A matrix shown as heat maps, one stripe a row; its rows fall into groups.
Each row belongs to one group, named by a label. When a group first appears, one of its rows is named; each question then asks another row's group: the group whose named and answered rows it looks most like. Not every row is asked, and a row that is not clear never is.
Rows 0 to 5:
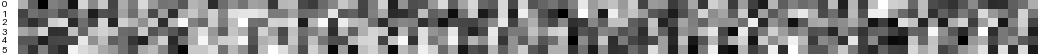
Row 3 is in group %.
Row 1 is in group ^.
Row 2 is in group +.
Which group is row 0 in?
^
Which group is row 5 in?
%
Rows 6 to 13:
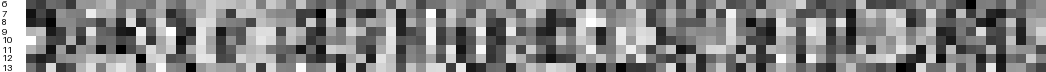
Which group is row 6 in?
%
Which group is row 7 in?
^
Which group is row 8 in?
^
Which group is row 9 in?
^
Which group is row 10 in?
^
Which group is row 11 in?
^
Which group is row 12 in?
^
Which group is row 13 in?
%
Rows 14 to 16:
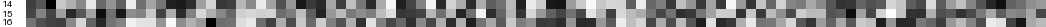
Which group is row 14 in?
^
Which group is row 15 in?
^
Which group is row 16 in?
+
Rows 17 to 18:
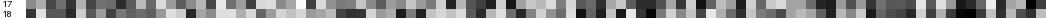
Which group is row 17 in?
%
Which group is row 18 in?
%
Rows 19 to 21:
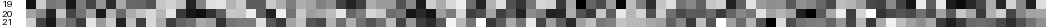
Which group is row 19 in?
%
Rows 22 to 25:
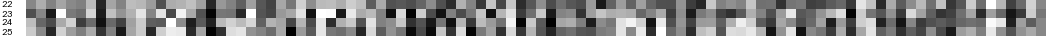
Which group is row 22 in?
+
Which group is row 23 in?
+
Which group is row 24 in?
+
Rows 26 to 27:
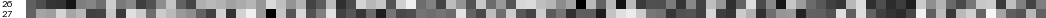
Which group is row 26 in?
%
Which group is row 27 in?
+
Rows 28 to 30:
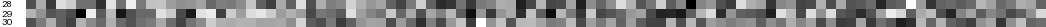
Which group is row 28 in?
+
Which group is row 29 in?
^
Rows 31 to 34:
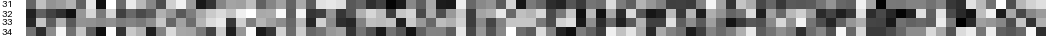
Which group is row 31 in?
+
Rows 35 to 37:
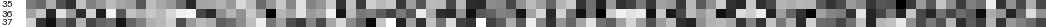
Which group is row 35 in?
%
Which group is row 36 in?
+
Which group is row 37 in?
^
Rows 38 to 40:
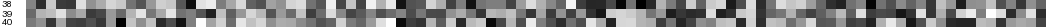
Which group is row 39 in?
+
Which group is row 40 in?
^
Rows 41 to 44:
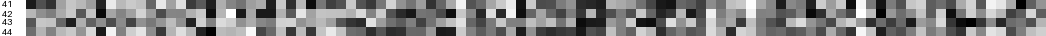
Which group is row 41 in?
+
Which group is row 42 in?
+
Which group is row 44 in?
+
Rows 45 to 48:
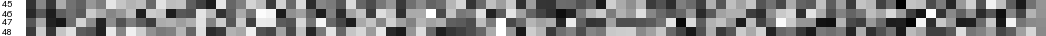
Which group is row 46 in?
^
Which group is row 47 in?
%
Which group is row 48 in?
+
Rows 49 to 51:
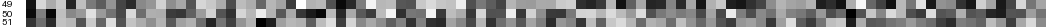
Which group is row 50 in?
^
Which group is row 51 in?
+
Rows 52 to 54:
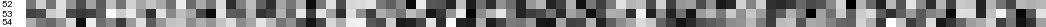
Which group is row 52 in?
+
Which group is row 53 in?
+
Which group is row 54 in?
^
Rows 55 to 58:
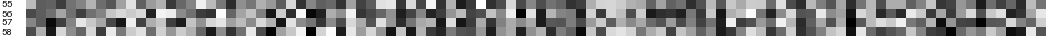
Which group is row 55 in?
^
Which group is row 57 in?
^
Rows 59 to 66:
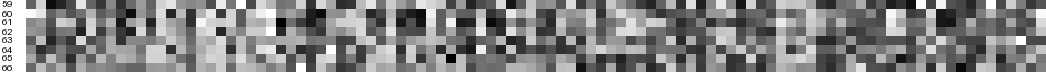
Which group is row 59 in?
%
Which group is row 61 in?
^
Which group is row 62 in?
^
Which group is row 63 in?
%
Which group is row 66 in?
%
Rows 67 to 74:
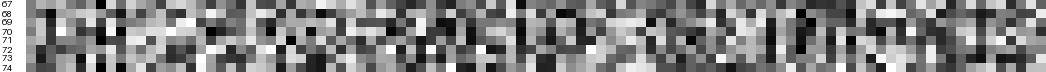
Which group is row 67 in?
+
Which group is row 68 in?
^
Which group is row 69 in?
+
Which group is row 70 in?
+
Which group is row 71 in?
+
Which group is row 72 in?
^
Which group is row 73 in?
^
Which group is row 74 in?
^
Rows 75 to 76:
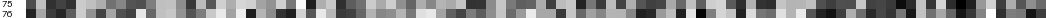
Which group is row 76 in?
%
